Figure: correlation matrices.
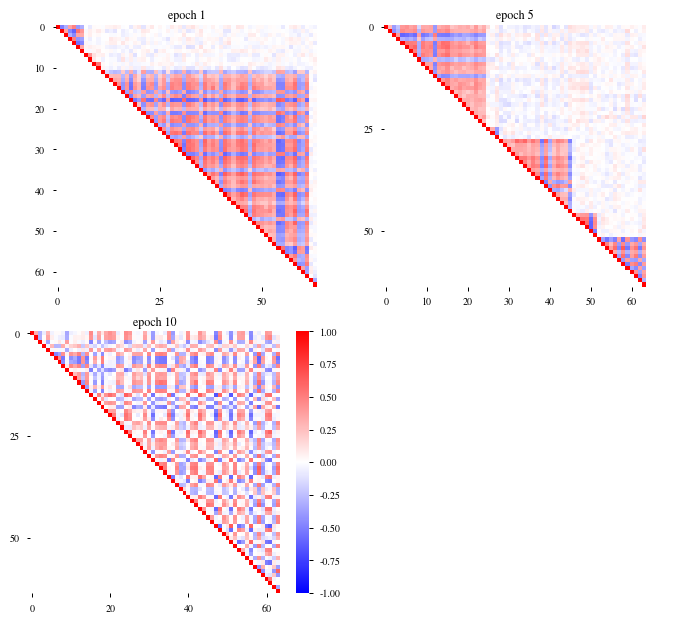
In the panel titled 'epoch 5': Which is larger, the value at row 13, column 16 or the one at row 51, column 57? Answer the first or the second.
the first
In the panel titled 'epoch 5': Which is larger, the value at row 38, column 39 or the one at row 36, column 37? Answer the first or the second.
the second
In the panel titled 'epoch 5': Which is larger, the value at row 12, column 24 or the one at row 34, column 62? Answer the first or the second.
the second
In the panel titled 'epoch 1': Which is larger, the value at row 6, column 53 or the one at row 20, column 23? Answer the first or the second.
the second
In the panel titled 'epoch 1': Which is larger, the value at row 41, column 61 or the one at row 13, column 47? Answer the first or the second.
the first
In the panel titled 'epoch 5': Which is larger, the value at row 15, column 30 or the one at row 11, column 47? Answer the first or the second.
the second
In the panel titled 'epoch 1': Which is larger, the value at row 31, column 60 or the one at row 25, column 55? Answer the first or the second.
the first
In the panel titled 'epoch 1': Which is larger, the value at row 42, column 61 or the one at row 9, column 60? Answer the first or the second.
the first
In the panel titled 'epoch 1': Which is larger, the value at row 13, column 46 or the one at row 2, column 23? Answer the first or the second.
the first
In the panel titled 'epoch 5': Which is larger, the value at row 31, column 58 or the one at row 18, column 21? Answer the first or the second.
the second
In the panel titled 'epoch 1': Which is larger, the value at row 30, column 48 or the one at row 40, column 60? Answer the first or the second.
the first
